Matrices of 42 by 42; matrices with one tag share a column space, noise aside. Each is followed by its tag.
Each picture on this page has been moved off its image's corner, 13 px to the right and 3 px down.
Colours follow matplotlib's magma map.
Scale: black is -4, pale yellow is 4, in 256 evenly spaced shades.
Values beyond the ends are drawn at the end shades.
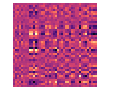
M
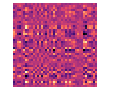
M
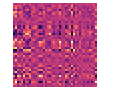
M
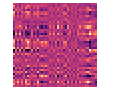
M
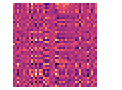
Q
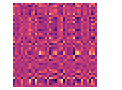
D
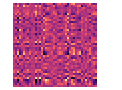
D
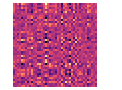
Q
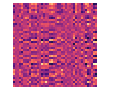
Q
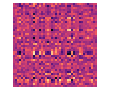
D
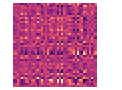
D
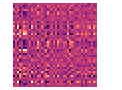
M
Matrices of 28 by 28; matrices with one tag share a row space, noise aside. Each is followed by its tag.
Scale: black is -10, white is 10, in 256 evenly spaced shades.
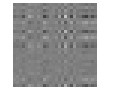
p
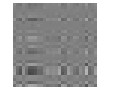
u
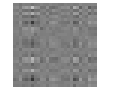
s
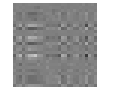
u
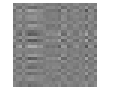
u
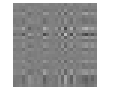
p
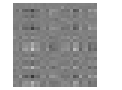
s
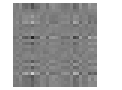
s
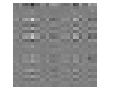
s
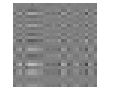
u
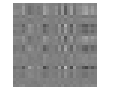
p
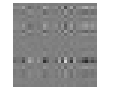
p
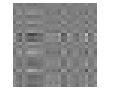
u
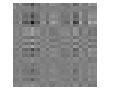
s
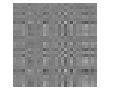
p
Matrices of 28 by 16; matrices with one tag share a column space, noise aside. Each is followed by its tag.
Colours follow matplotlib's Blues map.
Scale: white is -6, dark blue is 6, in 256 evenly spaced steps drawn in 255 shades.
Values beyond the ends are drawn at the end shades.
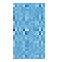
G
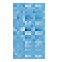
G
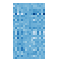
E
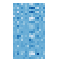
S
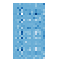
E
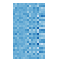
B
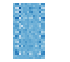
S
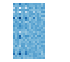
S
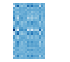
G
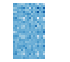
S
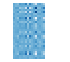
S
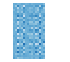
B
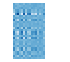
E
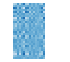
S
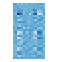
E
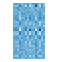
G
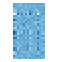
E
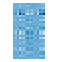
E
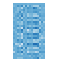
B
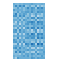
B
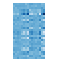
E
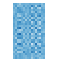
B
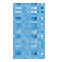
S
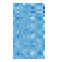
S
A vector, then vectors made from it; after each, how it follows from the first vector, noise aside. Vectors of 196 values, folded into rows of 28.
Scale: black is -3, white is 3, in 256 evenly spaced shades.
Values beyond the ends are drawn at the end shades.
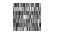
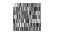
wrapped around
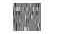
partly zeroed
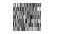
wrapped around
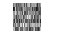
reversed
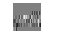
partly zeroed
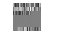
partly zeroed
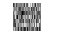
wrapped around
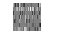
partly zeroed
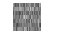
shrunk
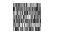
reversed
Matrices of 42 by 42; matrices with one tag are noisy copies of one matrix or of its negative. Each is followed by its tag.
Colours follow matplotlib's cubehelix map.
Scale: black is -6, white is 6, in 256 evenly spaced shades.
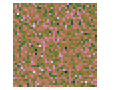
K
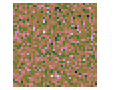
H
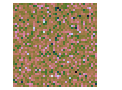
H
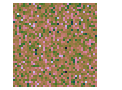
K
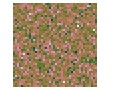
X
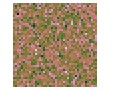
K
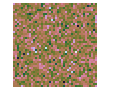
X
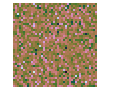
K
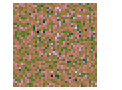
H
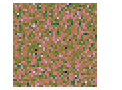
K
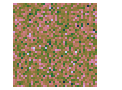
X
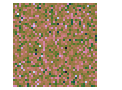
K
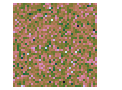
X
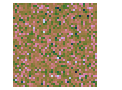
H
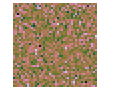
K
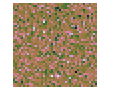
H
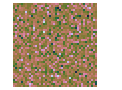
H
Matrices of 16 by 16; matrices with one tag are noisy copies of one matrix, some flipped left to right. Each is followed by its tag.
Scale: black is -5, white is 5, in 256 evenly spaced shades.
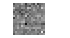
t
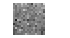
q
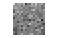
q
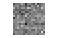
t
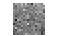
q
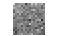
q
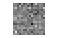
t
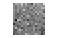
q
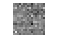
t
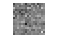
t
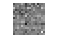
t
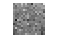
q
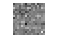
t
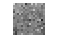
q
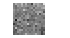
q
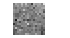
q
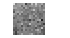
q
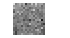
q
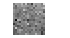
q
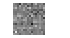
t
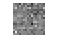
t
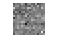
t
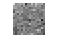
q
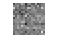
t
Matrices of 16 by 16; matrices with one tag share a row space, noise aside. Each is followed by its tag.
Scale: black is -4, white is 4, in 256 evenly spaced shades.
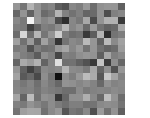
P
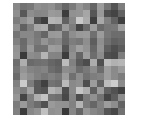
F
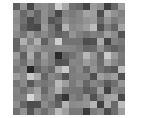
P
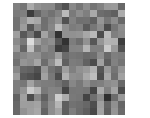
P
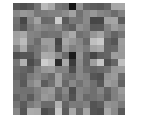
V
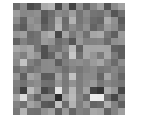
V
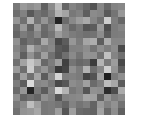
P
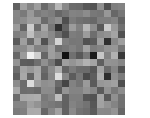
P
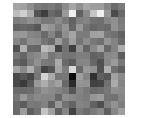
V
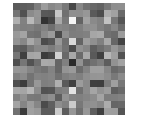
V
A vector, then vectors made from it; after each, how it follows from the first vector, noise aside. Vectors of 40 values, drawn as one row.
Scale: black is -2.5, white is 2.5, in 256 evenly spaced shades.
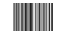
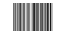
negated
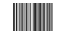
reversed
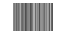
shrunk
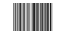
negated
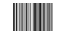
reversed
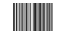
reversed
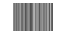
shrunk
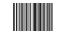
reversed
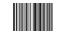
reversed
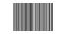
shrunk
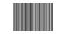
shrunk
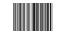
negated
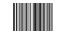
reversed
